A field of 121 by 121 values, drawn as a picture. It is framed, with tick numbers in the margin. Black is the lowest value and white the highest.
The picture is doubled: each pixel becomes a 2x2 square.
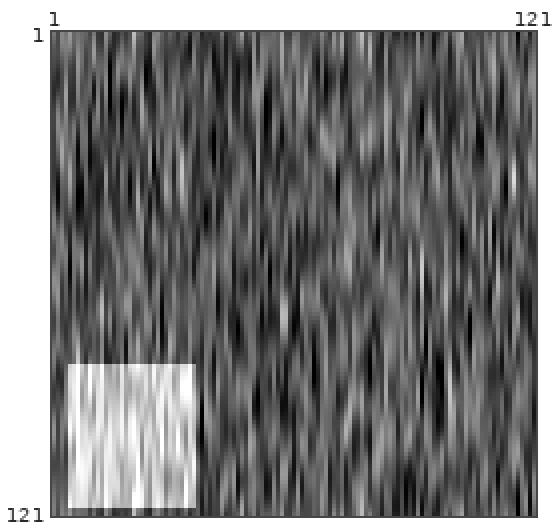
An odd patch, higher than its surroundings, sits in the bottom left. The bottom left is the ninth with the highest average. Neither half mirrors the other. Streaks run downward.
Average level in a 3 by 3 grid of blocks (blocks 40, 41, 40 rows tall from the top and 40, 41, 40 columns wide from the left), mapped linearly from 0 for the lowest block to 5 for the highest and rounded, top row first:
0 0 0
0 0 0
5 0 0
